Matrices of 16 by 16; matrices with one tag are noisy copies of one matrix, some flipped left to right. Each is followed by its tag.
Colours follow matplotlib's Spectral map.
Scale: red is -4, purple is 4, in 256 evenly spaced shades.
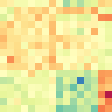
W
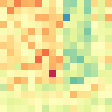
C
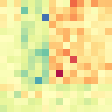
C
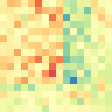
C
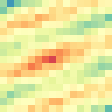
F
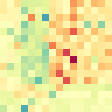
C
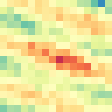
F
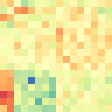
W
